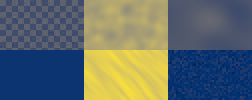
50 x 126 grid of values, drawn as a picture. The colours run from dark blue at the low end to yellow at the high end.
It is made of 2 by 3 panels. Panel 1,1: low, checkered. Panel 1,2: high, blotchy, faint in contrast. Panel 1,3: low, smooth, faint in contrast. Panel 2,1: very low, flat. Panel 2,2: very high, slanting down to the right, faint in contrast. Panel 2,3: very low, fine-grained, faint in contrast.
